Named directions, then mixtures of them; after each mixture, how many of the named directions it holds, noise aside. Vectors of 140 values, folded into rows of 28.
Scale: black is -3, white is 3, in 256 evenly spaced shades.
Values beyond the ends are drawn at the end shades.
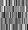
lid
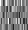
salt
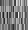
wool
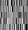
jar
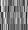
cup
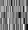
three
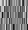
three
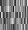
two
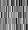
two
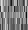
one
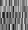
two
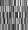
one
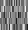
two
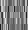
one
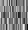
three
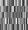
two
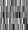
three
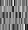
three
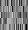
one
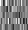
one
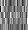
one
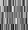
three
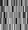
three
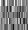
one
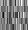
three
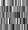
one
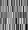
one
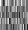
one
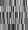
one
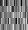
two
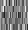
one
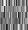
one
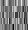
two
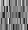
two
